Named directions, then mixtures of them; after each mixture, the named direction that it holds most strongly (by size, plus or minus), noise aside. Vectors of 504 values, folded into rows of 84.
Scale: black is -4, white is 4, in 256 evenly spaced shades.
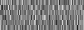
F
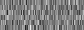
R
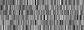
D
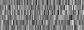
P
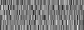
F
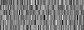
F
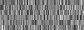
D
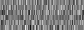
R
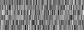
P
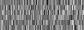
P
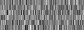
R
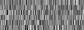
R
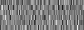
F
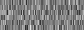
R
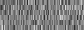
D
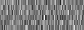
D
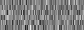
R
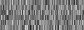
R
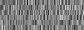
D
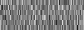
F
